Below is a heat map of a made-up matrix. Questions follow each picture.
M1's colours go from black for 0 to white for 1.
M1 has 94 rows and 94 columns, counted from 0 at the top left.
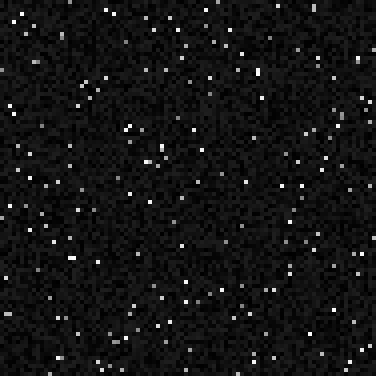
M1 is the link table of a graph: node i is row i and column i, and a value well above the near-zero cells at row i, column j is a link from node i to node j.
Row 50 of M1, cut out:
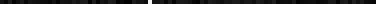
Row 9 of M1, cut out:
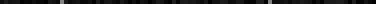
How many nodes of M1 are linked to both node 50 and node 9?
0
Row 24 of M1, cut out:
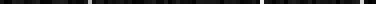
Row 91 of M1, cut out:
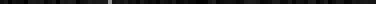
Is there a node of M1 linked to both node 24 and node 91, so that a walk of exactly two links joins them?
no
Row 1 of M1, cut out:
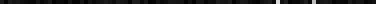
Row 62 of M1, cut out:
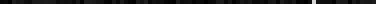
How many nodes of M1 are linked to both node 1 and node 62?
1
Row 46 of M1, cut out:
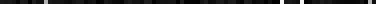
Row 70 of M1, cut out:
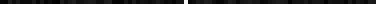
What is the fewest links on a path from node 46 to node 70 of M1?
1
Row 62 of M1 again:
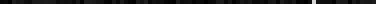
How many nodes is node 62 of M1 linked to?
1
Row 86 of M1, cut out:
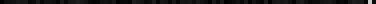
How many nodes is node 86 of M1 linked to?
1
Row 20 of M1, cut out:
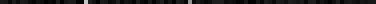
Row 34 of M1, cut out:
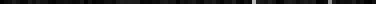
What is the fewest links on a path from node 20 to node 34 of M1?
5
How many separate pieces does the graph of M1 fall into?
1
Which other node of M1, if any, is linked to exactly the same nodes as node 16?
node 58
